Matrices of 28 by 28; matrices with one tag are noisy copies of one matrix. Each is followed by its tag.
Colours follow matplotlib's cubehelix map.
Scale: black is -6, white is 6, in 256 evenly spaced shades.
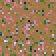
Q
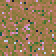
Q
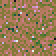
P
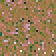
Q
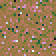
P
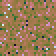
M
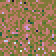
Q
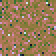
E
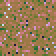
M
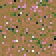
P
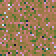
M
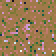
Q
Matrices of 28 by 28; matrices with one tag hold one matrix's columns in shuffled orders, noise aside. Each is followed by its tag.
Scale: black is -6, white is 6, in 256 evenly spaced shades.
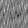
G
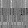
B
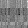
B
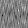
G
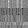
B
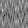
G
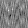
G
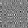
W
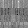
B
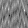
G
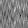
G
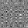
W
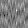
G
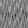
G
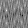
G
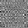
W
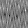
G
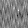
G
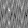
G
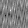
G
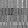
B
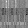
B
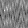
G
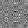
W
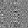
W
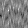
G
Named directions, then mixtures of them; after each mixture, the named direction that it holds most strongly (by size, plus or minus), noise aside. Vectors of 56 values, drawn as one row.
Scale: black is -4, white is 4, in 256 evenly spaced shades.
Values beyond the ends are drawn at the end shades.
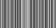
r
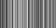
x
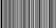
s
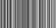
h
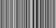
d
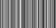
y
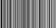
h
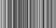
x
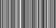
y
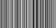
d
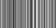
d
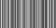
r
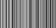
h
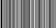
s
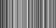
x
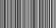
r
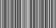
r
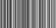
h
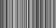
x
